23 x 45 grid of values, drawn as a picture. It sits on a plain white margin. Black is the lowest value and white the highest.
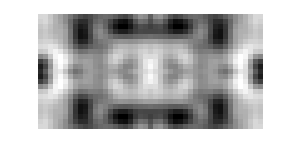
Mirror symmetry: left to right and top to bottom. Slope: none. Odd rows or columns: none. Lone odd cells: none. Grain: blotchy.
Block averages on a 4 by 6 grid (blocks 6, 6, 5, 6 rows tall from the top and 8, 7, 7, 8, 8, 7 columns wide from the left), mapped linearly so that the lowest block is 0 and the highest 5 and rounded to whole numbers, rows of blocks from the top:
4 0 0 0 0 4 | 4 3 5 5 3 5 | 5 3 5 5 3 5 | 4 0 0 0 0 4
